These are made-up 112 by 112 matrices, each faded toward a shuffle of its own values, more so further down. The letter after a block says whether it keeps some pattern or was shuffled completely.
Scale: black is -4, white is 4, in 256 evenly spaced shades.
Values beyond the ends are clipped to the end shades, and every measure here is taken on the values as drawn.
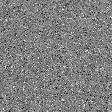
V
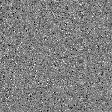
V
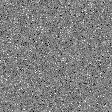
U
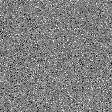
V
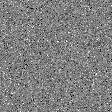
V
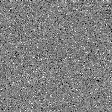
V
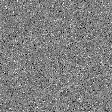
V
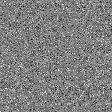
V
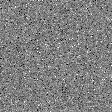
U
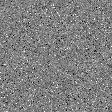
U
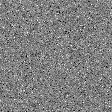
U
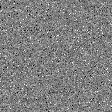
V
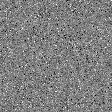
U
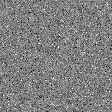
U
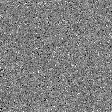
V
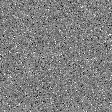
U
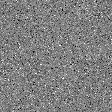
V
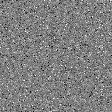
V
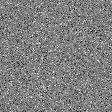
U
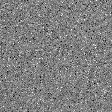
V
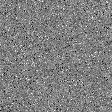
U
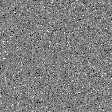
V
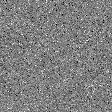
U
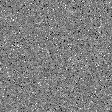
U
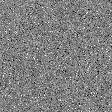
U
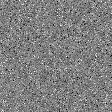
V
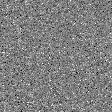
V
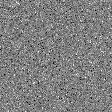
U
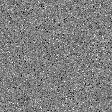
V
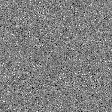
V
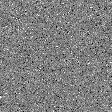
U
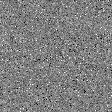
V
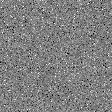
V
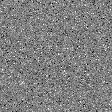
V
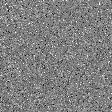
U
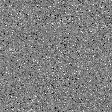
V
